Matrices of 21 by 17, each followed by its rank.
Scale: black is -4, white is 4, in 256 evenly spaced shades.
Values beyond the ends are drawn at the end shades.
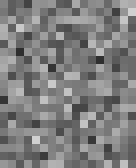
full rank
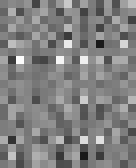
three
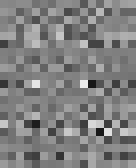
three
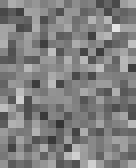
full rank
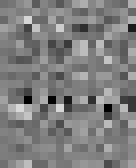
three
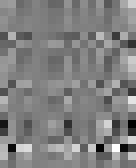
two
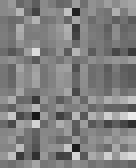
two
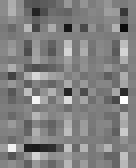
two
